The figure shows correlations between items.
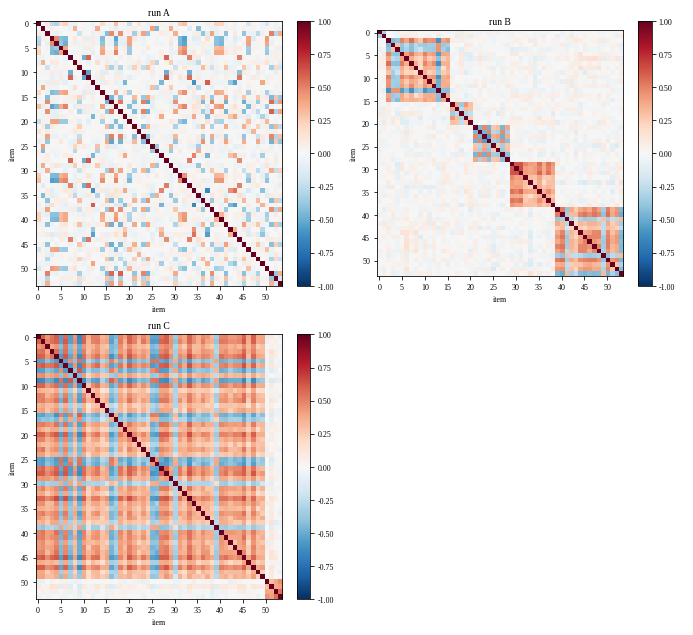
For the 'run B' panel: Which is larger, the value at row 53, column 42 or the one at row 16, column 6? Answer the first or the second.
the second
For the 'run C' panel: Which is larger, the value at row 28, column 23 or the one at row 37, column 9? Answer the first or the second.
the first
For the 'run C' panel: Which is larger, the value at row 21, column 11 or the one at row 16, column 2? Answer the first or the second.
the first
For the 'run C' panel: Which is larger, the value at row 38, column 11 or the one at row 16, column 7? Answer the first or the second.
the second
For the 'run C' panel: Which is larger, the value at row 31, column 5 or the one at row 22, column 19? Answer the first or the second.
the second
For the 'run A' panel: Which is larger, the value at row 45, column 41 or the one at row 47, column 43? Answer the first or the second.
the first
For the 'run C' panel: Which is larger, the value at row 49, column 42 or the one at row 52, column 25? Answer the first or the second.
the first
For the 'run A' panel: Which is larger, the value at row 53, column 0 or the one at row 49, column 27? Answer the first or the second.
the first
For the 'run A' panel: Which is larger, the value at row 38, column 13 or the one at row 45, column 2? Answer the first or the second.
the first
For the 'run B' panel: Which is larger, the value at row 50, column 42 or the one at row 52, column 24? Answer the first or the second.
the first
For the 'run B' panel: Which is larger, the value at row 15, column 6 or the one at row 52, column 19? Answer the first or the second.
the first
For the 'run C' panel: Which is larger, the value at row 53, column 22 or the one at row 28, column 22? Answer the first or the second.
the second
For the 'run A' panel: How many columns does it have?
54
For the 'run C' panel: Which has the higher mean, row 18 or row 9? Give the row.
18
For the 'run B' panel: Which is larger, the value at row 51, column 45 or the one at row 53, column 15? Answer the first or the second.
the first
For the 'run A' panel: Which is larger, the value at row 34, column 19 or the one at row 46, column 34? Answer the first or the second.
the first
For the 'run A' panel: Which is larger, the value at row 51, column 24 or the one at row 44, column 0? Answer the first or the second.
the second
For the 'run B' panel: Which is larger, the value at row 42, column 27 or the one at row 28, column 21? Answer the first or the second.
the second
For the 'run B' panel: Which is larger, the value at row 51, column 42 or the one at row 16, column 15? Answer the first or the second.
the first
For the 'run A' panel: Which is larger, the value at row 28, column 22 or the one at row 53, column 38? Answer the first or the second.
the second
